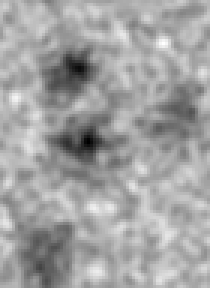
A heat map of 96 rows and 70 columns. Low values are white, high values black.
Histogram: skewed, a long tail of high values. Lone odd cells: none. Odd rows or columns: none. Bumps: four. Mirror symmetry: none.
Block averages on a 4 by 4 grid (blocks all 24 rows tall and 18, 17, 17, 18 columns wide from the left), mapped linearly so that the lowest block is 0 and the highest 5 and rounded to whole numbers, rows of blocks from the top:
1311
1523
1311
4210
